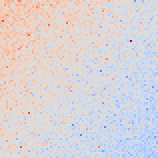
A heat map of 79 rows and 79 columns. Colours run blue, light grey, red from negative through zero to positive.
The ninth with the lowest average is the bottom right. The top left is the ninth with the highest average. No single row or column stands out from its neighbours. The field climbs toward the top left. No regular stripes run through it. Neither half mirrors the other.
